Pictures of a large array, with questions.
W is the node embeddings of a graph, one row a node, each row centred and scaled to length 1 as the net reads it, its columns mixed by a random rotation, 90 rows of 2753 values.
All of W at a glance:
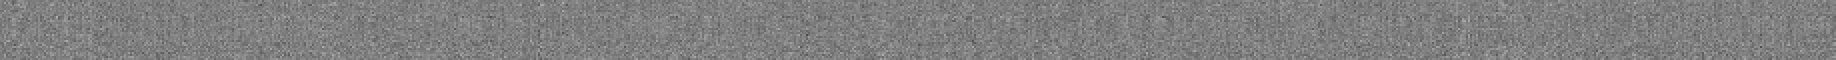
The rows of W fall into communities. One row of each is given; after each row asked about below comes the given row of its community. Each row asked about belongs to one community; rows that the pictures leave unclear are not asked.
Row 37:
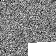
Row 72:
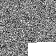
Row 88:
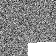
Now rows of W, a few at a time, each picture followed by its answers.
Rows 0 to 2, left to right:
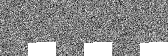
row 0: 72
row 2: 88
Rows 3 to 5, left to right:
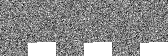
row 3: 37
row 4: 72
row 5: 72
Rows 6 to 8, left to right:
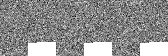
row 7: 37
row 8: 37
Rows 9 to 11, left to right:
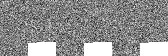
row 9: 72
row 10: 37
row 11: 72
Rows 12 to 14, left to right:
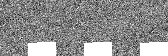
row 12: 88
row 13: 72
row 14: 37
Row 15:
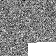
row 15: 72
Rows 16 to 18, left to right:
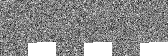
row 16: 72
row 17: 37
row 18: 88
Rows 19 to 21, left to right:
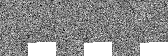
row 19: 37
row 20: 72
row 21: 72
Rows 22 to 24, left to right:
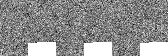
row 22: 37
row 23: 72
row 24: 88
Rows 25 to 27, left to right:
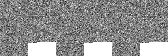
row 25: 88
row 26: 88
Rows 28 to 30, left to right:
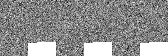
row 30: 37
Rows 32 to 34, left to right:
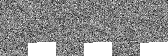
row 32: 37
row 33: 88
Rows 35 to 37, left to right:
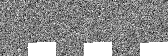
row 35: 37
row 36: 72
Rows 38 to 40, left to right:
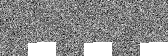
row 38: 88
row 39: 88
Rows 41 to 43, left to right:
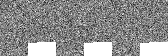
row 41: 37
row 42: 72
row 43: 88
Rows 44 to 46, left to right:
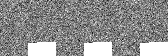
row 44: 88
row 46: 37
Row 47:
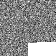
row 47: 37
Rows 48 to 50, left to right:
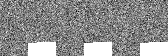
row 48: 88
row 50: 37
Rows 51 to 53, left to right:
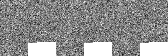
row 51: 37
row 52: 37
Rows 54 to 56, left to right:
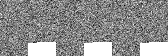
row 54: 88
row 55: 72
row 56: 37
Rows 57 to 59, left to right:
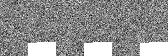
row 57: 72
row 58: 37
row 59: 88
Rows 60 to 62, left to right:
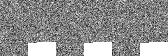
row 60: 88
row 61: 88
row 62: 72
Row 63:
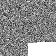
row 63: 37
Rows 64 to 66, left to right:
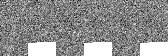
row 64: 37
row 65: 72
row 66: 72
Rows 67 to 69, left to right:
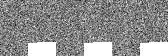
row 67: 72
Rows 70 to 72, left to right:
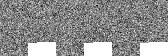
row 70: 37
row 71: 37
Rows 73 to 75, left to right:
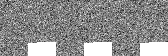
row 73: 88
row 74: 72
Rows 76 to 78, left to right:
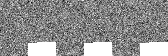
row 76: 88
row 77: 37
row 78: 37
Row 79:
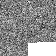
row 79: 37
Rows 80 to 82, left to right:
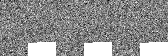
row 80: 37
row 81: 37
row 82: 37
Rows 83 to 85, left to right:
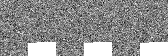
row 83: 72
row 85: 72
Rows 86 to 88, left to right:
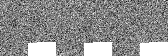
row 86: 72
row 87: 37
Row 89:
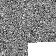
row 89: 72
